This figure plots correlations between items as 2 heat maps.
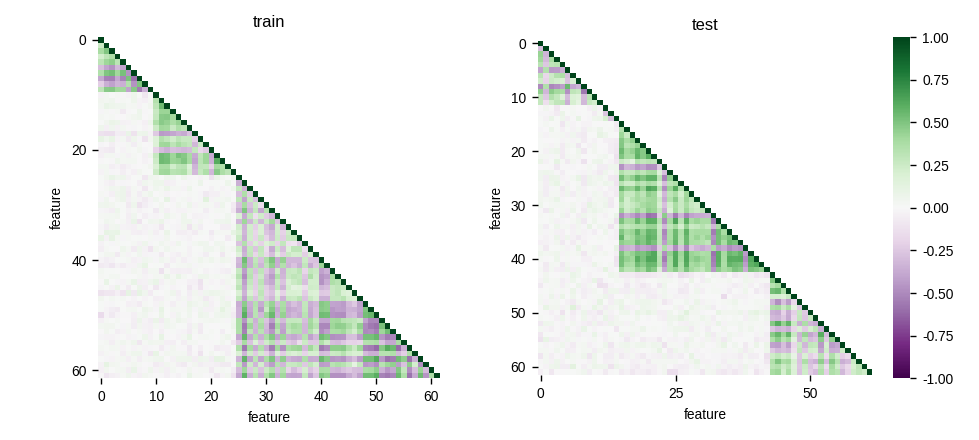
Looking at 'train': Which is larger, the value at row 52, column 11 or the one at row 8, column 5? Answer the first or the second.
the second
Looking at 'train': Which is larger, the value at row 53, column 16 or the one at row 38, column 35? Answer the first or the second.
the second
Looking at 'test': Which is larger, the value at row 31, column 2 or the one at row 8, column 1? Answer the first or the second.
the second
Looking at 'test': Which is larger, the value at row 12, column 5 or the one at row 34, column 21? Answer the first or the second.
the second
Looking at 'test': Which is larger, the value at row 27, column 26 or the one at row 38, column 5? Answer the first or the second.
the first
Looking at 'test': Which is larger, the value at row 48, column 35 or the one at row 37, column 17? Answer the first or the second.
the second
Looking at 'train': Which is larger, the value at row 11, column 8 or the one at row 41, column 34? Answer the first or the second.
the first
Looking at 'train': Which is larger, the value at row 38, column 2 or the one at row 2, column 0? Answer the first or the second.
the second
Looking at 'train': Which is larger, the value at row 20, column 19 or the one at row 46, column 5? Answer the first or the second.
the second
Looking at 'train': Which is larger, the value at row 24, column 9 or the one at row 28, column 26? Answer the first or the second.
the second
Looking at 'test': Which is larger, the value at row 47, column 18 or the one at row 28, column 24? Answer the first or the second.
the second
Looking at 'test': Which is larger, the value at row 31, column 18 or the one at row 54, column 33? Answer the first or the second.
the first
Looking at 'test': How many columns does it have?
62
